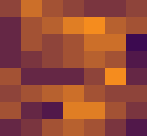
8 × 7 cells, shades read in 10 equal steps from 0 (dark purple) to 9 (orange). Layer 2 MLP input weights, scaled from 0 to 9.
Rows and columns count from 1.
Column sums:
26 32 33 45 47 42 20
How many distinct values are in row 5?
4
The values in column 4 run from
2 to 8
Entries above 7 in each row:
0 2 0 0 1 0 2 0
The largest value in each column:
5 7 6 8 9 9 5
